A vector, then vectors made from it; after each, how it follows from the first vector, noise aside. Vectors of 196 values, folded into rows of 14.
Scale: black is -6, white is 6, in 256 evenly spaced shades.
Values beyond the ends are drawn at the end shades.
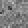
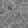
shrunk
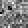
scaled up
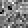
scaled up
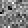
scaled up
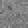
shrunk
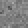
shrunk
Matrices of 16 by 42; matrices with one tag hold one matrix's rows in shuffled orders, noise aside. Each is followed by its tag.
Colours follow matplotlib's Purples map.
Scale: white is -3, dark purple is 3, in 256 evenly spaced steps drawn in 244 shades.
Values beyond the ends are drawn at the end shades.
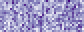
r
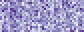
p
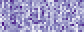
p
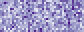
r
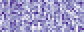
p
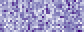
r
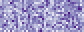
r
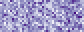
r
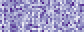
p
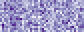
p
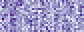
p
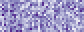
p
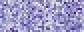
r
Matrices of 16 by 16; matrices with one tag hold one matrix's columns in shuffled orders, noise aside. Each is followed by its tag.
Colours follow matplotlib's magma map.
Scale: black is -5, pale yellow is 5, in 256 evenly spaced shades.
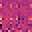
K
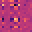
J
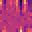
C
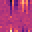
C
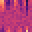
C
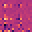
K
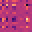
J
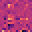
K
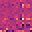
K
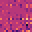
K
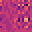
J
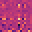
K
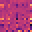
K
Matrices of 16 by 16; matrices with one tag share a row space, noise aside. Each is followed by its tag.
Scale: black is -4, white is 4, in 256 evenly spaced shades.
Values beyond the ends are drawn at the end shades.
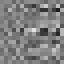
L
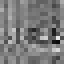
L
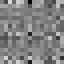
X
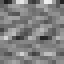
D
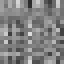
X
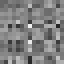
X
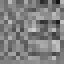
L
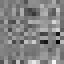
L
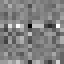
X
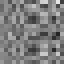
L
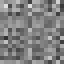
X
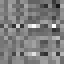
L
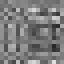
L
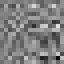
L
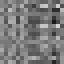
L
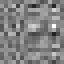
L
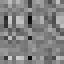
X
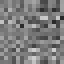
L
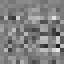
L
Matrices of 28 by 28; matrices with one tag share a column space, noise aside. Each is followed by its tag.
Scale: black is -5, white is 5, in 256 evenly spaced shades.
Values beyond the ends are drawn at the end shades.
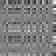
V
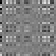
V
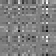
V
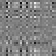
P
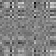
P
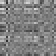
V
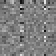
V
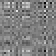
P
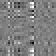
P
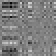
P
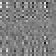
P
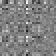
V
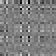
V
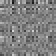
V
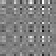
V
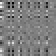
P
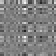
V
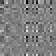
V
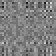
P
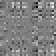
P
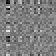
V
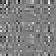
V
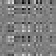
V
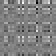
V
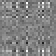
P
